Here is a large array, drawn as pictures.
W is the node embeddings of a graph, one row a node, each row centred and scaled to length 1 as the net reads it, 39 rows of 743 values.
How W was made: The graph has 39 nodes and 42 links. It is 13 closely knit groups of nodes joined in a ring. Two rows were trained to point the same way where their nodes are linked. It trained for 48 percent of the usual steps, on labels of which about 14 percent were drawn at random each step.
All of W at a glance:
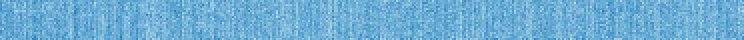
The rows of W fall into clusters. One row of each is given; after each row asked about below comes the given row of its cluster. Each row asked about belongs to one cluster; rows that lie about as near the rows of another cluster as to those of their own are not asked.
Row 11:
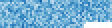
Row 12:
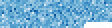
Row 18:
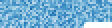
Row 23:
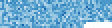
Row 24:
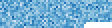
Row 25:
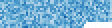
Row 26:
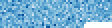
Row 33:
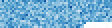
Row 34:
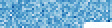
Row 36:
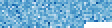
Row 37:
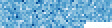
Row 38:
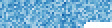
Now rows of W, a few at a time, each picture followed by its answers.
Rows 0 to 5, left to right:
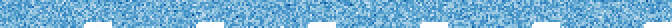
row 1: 24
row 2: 18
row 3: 11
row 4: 25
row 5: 33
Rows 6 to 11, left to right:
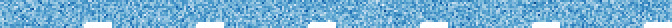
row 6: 11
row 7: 18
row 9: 26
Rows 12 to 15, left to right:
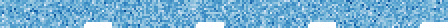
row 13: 23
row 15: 36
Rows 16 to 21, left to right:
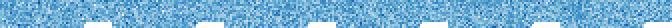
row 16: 37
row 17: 38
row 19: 36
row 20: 38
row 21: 34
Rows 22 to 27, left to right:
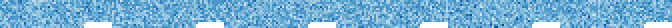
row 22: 12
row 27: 12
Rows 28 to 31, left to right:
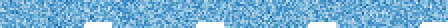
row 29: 37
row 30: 23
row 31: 25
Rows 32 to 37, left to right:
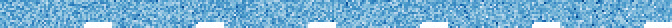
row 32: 24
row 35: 33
